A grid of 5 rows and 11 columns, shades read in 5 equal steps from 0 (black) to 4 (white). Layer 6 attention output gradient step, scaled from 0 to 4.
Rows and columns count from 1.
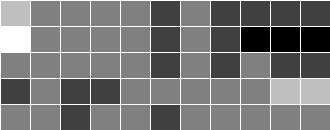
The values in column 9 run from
0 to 2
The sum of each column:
12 10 8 9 10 6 10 7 7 7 7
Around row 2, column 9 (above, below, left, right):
1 2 1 0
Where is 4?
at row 2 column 1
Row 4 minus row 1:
-2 0 -1 -1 0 1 0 1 1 2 2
